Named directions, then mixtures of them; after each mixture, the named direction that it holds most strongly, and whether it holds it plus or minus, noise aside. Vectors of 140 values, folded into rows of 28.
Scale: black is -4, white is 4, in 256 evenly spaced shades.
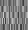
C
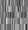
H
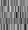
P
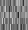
C, plus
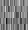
H, minus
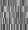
C, plus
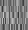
C, plus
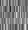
P, minus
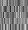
P, minus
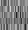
P, plus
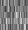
P, minus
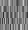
C, minus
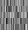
H, minus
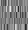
P, plus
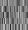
C, minus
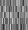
C, plus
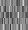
C, minus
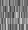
P, minus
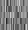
H, minus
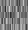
H, plus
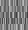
C, minus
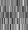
C, minus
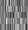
H, plus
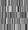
H, plus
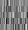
H, minus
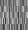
C, plus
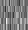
H, plus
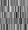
P, plus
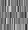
H, plus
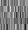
P, plus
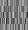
C, minus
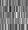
P, minus
